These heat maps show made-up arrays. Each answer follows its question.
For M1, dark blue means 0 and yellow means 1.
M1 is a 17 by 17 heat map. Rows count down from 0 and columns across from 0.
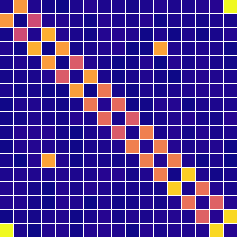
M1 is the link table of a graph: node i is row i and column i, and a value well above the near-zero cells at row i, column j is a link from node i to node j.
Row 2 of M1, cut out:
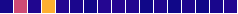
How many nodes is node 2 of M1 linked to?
2
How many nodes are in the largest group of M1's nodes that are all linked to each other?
2
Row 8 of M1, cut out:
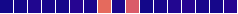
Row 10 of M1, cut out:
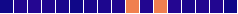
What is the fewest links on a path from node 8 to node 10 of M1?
2
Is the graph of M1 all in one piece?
yes
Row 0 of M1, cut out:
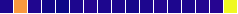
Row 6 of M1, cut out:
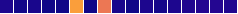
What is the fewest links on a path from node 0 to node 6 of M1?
6
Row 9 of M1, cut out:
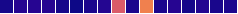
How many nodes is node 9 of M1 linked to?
2
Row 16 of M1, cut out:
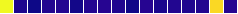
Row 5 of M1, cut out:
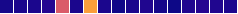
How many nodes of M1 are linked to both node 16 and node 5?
0
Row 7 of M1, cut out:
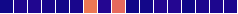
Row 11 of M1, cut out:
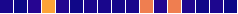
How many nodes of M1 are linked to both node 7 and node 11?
0
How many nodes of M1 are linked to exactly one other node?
0
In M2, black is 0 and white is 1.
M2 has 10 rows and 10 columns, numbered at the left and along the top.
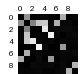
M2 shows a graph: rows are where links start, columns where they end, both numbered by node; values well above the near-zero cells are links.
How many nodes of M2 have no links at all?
0
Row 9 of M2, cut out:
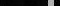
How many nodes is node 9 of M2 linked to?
1
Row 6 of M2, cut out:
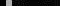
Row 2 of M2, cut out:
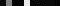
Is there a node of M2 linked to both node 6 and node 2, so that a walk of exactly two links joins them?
yes
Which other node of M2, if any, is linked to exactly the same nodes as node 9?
none
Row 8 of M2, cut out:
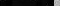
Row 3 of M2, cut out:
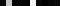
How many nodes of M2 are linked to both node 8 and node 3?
0
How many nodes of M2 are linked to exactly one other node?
3
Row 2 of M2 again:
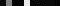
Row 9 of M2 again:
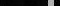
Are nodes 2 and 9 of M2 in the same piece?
no
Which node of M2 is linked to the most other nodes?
node 1
